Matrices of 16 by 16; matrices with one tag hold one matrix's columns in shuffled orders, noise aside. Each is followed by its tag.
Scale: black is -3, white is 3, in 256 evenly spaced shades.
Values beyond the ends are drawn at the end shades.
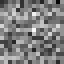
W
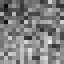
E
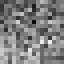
E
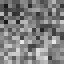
E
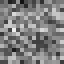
W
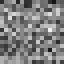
W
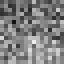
E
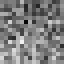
E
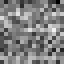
W
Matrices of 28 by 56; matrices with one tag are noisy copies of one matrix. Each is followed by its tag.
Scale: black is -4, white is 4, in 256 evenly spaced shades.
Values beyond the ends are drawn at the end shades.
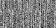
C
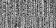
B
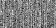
C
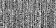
C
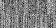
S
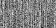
C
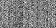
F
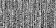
C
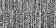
C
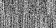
S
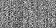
F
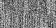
S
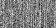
C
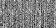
C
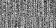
B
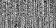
B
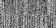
S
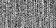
B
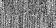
S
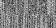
S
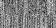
S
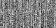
C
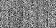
F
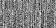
C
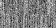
S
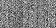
F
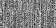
C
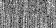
S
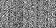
F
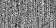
B
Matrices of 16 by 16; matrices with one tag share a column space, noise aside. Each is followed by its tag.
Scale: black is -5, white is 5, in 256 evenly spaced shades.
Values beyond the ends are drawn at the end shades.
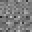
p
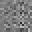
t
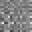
p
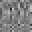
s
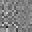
t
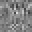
s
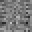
p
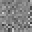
t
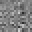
t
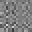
t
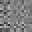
t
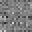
p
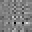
p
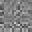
t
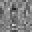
s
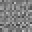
t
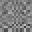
t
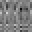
s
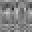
s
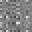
p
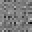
p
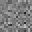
t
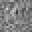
s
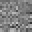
t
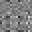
p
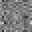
p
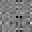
p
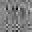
s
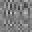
s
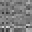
t
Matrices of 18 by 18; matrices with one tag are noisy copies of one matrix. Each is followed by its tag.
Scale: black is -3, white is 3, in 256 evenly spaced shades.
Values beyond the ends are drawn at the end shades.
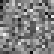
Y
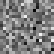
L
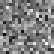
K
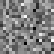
L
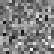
K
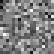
Y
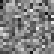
Y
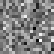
L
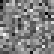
Y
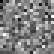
Y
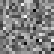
L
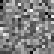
Y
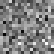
K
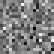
L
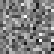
L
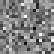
L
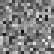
K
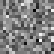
L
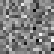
L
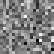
L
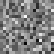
L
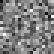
Y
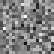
L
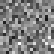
K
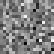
L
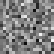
L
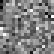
Y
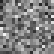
Y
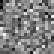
Y
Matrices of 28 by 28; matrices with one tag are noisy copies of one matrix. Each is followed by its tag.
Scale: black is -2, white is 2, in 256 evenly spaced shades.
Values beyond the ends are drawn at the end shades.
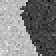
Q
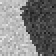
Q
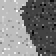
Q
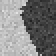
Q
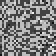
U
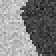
Q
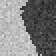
Q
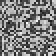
U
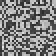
U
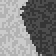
Q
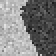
Q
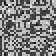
U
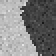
Q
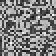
U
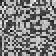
U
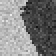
Q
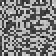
U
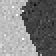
Q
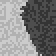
Q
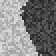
Q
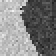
Q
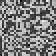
U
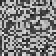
U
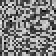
U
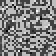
U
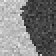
Q
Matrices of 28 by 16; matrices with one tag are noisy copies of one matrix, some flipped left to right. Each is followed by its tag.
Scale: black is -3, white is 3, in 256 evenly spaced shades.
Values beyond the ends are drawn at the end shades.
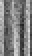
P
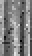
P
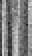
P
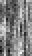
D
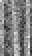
P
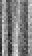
P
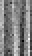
P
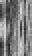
D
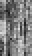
D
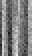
P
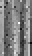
P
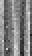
P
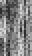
D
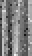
P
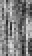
D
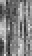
D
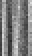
P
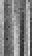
P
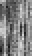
D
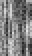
D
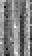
P
